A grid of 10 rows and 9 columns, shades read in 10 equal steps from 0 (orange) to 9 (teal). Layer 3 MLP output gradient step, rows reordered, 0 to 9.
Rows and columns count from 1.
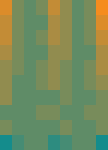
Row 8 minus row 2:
4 1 0 -1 2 2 0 0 4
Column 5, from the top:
2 3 3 4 4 4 6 5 6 8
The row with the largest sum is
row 10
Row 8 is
6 6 6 5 5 6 6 5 5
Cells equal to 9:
2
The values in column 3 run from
6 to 6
